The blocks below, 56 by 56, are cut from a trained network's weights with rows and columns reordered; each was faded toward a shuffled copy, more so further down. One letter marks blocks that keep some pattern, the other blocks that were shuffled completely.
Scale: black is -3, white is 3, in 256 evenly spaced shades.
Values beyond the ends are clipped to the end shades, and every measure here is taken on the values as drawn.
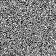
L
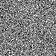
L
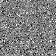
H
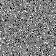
L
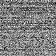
H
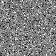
L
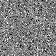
L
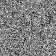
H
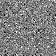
H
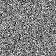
L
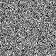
L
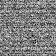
H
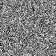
H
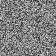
L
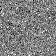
L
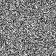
L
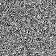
H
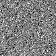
L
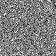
L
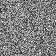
L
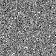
L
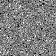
L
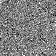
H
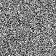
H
